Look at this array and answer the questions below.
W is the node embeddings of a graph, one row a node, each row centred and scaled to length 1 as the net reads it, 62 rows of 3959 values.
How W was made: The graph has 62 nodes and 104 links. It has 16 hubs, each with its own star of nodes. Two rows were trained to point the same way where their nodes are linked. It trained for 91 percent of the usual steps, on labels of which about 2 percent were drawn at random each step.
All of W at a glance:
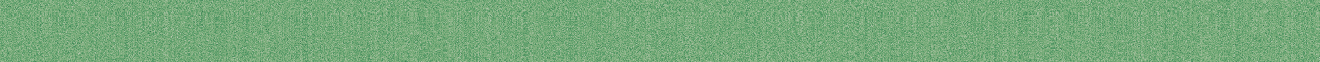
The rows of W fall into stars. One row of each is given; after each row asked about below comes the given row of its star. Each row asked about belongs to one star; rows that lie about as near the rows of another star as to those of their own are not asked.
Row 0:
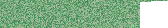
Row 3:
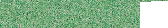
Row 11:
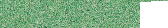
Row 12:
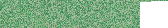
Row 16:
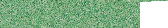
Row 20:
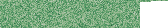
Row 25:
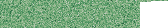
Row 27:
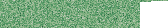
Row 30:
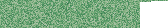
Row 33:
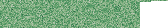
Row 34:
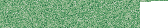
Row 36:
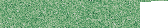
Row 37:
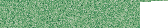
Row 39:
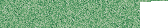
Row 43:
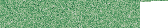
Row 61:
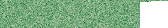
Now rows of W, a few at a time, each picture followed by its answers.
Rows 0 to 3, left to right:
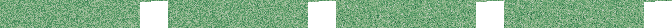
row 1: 43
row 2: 61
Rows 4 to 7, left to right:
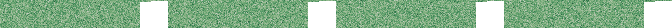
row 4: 25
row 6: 30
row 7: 61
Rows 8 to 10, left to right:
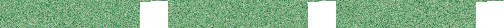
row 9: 16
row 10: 0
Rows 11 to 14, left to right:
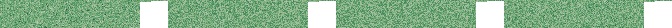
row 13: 34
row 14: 34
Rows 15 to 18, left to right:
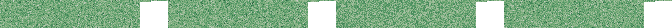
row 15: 16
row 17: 20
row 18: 20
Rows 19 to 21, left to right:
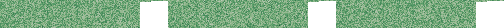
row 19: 27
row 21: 25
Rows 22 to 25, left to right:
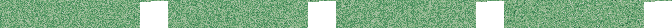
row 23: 37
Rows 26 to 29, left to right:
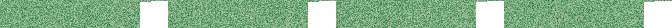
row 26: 36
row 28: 43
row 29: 12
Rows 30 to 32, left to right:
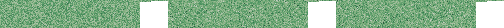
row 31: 25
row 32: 33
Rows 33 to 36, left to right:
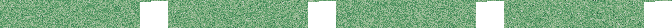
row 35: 3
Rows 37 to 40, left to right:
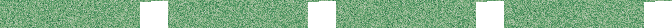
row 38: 3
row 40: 3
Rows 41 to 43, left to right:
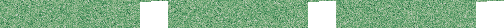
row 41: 36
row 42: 33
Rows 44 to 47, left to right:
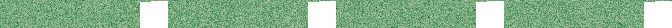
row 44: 61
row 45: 37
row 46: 34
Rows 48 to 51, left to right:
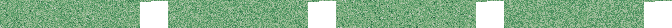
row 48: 3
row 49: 33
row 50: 0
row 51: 61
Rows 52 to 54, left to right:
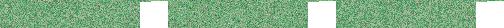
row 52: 20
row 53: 20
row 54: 39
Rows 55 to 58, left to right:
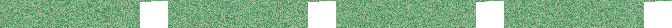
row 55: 33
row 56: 37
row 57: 0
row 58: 16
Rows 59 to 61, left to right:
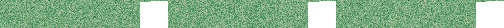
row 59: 34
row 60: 36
